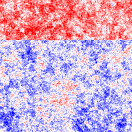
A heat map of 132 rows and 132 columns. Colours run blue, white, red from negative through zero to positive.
A horizontal seam about 30% of the way down splits the table, and the top part is higher. There are no regular stripes. On average the colour sits 50% of the way up the scale. The texture is blotchy.
